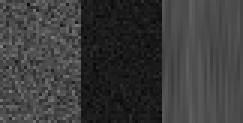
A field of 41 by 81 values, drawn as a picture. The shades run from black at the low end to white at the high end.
It is made of 1 by 3 panels. Panel 1,1: low, fine-grained. Panel 1,2: very low, fine-grained, faint in contrast. Panel 1,3: low, streaked downward, faint in contrast.
